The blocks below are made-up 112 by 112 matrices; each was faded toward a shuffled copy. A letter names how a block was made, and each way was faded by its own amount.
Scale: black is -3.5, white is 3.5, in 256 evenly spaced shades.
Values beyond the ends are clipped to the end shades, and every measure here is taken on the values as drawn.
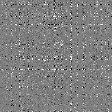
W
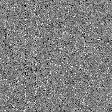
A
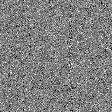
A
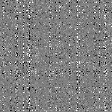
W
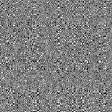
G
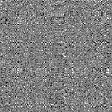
G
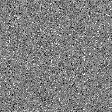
A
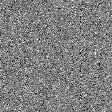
A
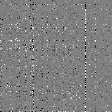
W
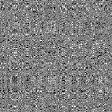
G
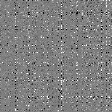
W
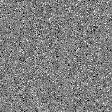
A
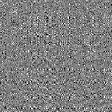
G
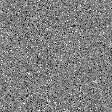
A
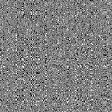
G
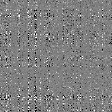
W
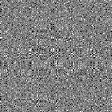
G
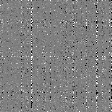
W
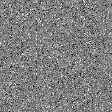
A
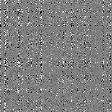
W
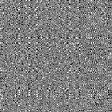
G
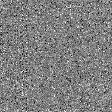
A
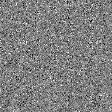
A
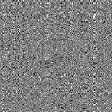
G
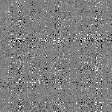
W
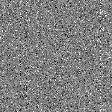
A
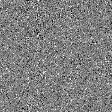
A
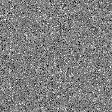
A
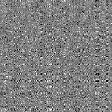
G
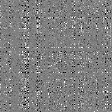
W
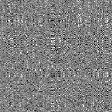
G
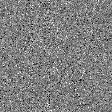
A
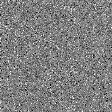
A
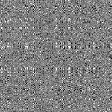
G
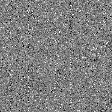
A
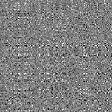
G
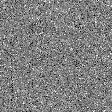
A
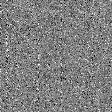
A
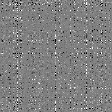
W
